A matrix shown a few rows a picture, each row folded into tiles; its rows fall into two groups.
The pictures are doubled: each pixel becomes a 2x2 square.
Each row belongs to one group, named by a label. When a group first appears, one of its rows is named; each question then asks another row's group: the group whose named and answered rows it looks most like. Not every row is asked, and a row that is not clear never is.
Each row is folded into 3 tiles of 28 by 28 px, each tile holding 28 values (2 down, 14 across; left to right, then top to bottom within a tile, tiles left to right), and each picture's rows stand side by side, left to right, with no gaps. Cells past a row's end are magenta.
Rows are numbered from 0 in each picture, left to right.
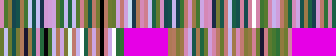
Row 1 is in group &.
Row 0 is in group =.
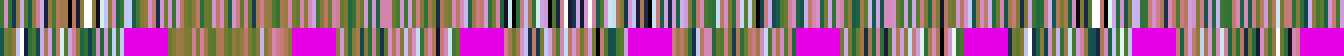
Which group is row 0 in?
&
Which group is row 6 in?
&
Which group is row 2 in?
=
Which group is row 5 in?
=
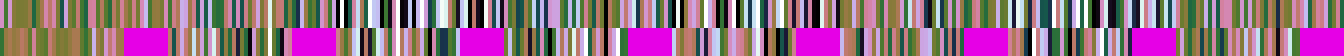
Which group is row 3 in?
=
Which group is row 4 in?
&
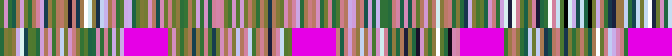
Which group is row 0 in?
&
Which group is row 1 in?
=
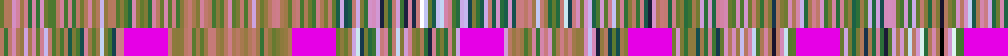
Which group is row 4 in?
=
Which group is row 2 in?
&
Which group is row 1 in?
&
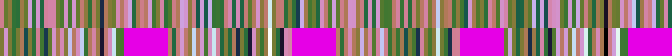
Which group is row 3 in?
=
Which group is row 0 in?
=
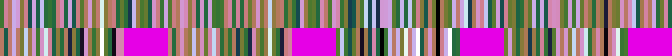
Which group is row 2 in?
=
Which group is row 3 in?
=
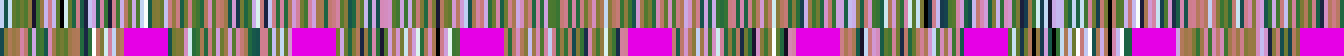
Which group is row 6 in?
=
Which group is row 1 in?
&
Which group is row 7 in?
&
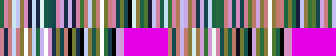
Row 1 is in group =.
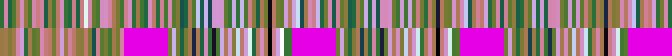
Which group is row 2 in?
=
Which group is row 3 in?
=
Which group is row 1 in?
=
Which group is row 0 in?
&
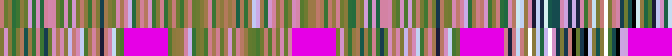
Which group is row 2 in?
=
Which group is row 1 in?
&
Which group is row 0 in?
=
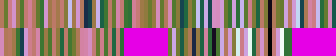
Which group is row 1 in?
=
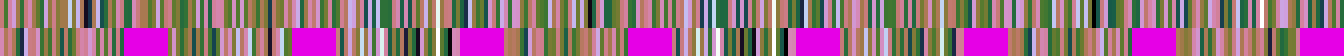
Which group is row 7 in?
&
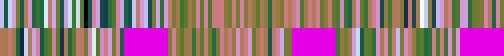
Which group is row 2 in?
&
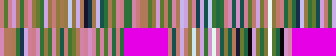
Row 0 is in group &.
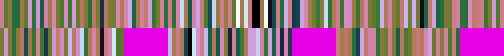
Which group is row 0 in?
=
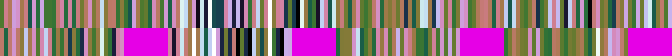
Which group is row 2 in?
&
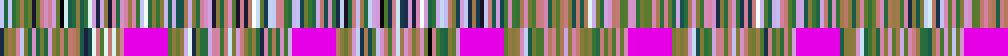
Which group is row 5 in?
&
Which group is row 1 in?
&
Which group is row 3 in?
&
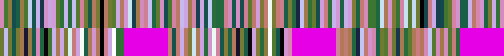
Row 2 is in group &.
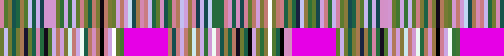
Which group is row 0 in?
=
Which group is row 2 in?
=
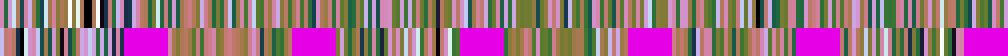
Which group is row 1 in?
&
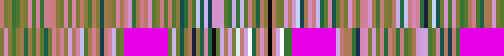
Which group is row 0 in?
=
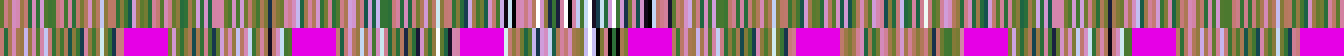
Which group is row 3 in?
&
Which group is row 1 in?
=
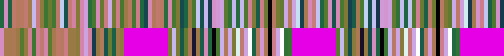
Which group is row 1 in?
=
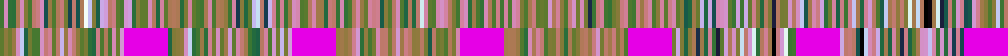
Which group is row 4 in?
=
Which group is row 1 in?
&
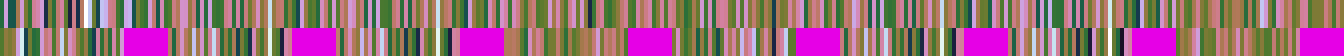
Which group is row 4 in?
=
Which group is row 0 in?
&
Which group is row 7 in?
&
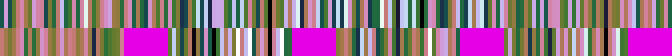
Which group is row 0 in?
&
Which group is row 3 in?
=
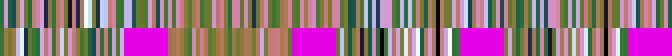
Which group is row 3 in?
=
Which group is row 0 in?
&
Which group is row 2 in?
=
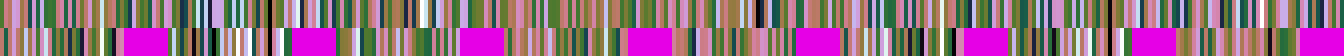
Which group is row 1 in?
=
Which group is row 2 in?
&
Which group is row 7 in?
&
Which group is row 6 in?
=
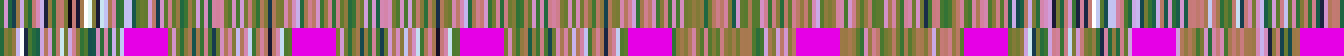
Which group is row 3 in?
=
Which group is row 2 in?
=
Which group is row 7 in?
&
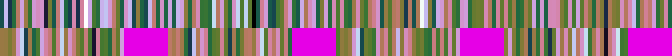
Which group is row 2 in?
&
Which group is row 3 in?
=
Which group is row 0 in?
&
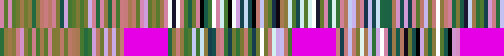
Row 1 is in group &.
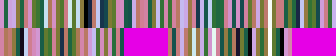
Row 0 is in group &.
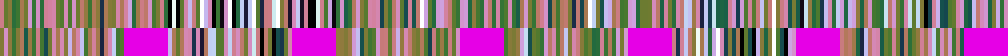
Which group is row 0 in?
=
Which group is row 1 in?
&
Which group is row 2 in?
&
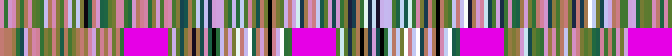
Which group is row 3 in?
&
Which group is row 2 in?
=
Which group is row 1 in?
=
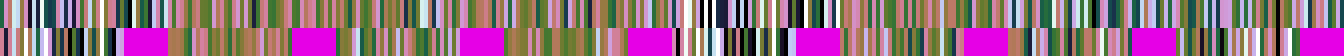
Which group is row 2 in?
&
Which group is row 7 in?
=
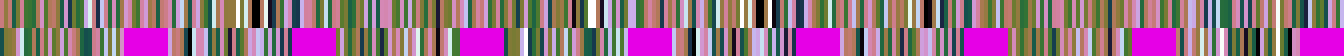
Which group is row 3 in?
&
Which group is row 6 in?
=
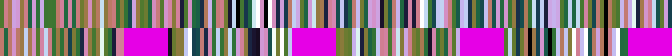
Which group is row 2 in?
&
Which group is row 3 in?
=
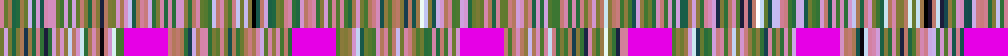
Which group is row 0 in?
=
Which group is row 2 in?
&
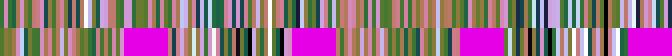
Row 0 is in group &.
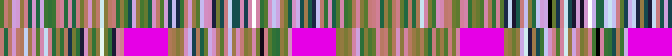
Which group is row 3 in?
&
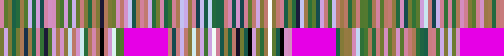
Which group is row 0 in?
=
